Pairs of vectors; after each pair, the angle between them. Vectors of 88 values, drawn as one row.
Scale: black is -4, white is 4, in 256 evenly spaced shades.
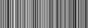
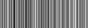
nearly opposite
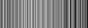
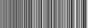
partly opposed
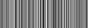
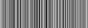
nearly opposite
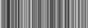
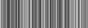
nearly parallel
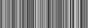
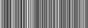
partly opposed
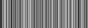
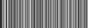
nearly parallel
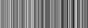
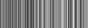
nearly opposite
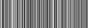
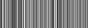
nearly opposite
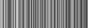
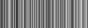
nearly opposite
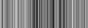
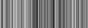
nearly parallel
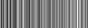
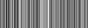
orthogonal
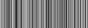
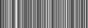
nearly opposite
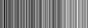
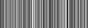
orthogonal
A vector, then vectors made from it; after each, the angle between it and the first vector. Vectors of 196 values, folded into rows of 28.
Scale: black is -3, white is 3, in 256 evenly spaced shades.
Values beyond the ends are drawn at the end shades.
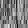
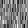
partly opposed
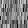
partly aligned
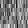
nearly parallel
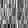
nearly opposite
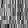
nearly opposite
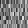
partly aligned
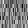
orthogonal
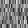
partly opposed
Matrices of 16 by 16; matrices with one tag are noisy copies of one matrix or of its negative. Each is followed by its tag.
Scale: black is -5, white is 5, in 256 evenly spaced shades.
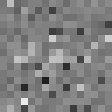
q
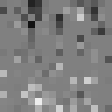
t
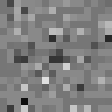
q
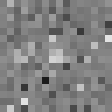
q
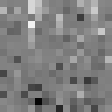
t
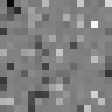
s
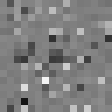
q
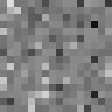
s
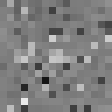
q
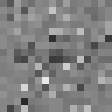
q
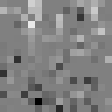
t
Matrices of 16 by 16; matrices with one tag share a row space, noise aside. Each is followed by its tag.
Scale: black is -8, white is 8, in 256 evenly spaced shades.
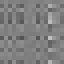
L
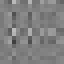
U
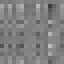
L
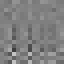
U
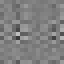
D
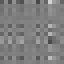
L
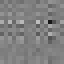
L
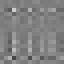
U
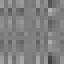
L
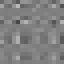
D
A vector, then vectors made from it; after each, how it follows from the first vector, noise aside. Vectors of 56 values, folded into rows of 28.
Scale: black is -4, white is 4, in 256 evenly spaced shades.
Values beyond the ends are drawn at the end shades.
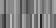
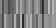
wrapped around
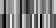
scaled up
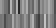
wrapped around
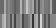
negated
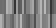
reversed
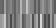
negated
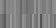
shrunk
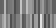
negated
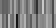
wrapped around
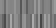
shrunk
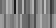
reversed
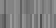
shrunk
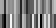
scaled up
